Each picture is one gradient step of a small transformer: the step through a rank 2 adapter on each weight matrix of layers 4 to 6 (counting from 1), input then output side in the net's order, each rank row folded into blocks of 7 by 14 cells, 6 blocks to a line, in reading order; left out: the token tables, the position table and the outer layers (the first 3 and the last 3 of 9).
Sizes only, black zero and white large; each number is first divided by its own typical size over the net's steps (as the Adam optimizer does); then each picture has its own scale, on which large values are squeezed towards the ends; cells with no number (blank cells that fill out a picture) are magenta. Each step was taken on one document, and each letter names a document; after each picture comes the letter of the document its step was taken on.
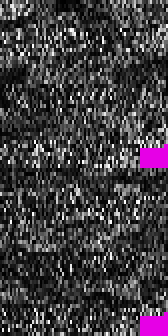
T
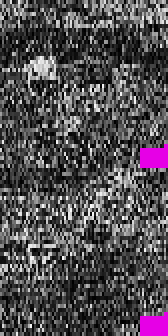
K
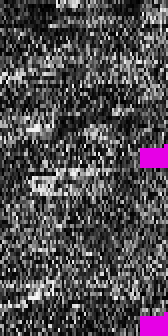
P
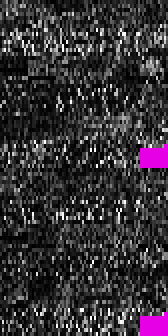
T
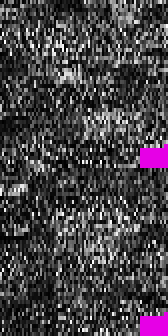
T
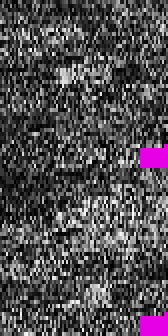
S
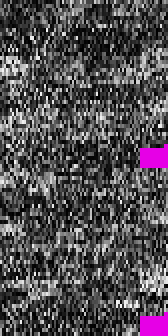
P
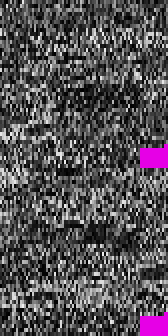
P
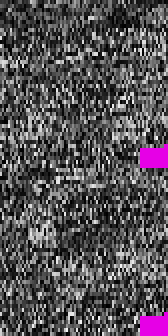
P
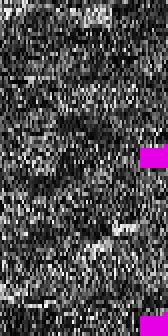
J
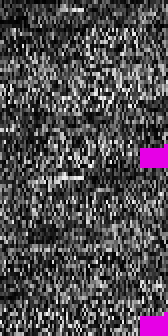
P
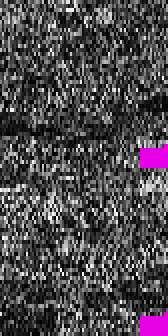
J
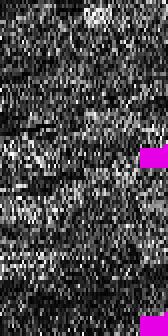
J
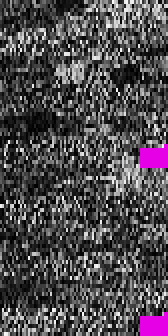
S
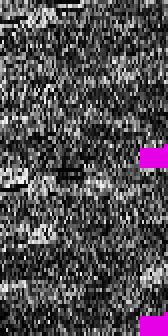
K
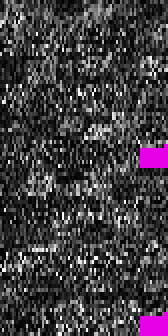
T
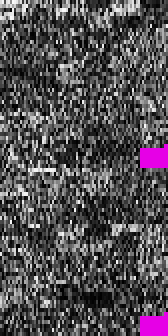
K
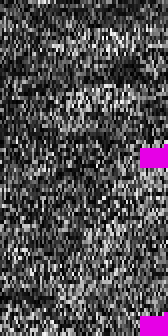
S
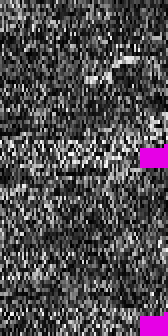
K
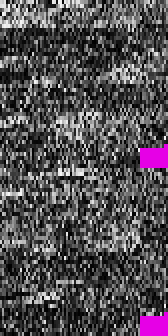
P
